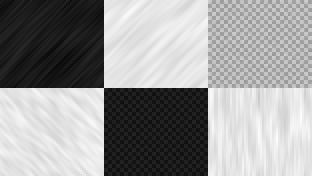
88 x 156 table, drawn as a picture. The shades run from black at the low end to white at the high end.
The table splits into 2 rows of 3 panels. Panel 1,1: very low, slanting up to the right, faint in contrast. Panel 1,2: very high, slanting up to the right, faint in contrast. Panel 1,3: high, checkered. Panel 2,1: very high, slanting down to the right, faint in contrast. Panel 2,2: very low, checkered, faint in contrast. Panel 2,3: very high, streaked downward, faint in contrast.
